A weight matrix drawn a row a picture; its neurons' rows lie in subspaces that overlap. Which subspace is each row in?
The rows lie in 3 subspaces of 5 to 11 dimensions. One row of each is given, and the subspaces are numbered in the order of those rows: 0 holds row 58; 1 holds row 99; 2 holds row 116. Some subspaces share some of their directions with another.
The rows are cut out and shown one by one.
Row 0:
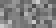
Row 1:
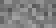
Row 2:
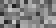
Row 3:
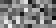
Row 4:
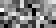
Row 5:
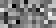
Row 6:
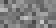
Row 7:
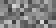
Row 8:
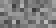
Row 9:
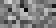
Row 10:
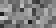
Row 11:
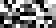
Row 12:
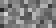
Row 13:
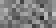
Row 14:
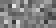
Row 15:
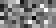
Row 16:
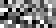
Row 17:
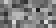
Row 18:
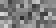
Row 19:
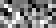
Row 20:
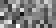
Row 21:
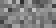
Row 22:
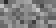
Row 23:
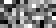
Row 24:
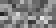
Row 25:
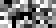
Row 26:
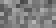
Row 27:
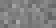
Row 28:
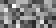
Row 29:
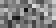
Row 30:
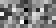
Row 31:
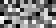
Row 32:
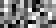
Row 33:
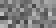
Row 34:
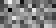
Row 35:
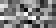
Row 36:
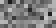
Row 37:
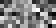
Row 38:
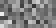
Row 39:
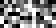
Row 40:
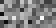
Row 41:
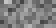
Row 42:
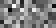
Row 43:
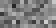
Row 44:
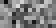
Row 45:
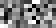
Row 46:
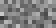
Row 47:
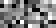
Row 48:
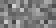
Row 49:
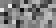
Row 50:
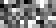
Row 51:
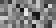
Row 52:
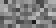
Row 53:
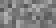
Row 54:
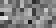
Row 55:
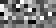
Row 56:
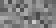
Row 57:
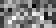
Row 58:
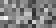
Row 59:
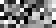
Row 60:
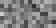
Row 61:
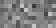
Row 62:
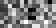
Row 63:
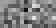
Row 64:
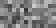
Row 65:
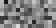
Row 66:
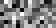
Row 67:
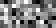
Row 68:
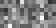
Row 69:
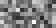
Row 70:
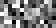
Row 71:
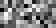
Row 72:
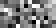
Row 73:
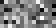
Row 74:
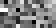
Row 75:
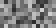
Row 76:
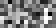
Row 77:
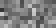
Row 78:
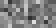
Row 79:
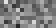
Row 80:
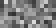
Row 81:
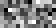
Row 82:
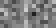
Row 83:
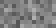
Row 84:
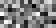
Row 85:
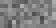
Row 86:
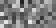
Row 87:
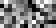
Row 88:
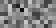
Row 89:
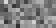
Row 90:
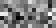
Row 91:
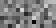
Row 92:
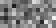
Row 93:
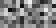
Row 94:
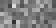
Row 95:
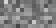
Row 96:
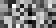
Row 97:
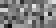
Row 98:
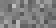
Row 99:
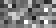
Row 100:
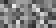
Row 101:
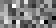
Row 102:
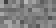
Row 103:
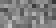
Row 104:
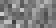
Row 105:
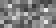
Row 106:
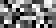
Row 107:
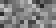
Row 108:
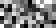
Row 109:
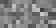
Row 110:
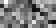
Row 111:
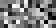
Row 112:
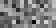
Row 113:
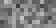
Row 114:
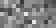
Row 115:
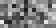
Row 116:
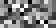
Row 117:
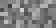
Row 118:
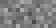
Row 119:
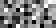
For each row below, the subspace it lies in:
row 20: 2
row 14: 2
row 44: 1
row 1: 1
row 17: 1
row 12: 2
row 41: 1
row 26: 1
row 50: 0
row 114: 1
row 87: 0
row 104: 2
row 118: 1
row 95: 0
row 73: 1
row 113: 1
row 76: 1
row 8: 0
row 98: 0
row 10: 0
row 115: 1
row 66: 1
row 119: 2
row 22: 0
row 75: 0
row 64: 1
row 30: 1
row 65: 0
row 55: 1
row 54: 0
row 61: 1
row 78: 1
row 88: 2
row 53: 2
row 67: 0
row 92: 0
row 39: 0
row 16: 2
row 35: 1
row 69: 1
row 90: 1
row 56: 2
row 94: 2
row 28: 0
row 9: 1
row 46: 0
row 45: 2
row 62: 1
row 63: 1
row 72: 2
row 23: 1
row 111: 2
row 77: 0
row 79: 0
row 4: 0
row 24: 1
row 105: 1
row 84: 0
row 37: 0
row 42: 1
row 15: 1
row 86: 1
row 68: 1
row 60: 0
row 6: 2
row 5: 2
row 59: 1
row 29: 1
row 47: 0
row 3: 1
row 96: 1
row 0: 2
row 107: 0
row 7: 2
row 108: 0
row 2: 0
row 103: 1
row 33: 2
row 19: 1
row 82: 1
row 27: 2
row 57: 1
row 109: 0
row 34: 1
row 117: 2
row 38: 2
